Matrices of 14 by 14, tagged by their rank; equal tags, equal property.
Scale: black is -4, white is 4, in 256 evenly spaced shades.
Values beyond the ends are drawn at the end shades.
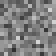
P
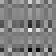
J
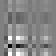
J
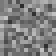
P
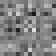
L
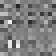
L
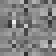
L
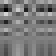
J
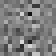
L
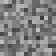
P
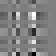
J
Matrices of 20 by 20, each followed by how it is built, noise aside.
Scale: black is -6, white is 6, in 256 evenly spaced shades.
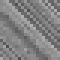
Toeplitz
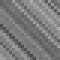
Toeplitz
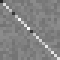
diagonal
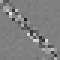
banded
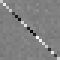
diagonal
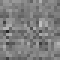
low rank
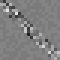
banded
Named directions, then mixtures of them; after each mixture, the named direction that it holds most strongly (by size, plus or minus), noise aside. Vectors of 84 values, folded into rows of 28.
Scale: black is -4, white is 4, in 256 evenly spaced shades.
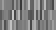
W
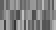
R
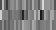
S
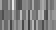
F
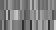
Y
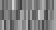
F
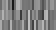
F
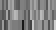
Y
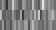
S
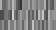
F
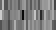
S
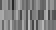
F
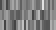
R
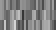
R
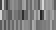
S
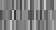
W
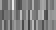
F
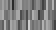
F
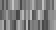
R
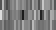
S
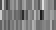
S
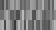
R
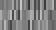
W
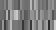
Y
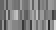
Y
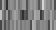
S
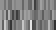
Y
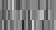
F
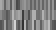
R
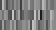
W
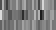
S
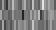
S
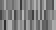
W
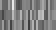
F
